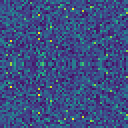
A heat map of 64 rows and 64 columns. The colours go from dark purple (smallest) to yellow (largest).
Mirror symmetry: top to bottom. Grain: fine. Seam: none. Slope: none. Histogram: skewed, a long tail of high values.
